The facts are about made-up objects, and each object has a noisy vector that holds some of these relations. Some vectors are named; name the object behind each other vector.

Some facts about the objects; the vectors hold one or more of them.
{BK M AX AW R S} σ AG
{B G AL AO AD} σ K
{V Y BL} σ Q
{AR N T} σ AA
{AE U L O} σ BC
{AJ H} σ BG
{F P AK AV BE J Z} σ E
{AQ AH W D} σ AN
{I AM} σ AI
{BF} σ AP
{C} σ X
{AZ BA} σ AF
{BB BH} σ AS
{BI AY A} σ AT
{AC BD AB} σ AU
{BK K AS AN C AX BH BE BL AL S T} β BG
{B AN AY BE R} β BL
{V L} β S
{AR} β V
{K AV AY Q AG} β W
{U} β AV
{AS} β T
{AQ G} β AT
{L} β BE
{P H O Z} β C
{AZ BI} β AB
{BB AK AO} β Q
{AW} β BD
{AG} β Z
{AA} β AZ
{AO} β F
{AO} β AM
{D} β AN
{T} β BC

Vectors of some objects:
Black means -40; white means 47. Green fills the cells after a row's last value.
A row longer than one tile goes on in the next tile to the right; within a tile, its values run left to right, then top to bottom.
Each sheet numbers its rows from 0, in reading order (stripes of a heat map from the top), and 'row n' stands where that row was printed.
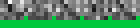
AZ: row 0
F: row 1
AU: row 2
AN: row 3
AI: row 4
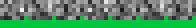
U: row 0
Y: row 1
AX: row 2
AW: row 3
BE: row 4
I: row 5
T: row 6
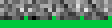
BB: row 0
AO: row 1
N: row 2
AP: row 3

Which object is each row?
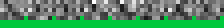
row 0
E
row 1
AS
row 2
D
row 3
AA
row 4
AB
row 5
AY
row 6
BG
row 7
Z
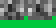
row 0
W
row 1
BL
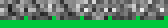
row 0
S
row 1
AE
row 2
J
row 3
K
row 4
AM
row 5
Q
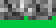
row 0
A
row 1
V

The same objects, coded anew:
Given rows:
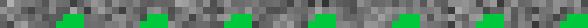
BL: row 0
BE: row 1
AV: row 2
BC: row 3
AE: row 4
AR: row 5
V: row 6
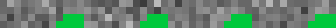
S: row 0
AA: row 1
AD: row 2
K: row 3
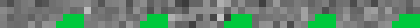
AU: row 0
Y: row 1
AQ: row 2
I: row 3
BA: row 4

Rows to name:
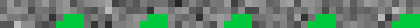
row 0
C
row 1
F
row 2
BD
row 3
H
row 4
O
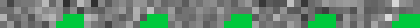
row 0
AW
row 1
G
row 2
M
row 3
BI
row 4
BB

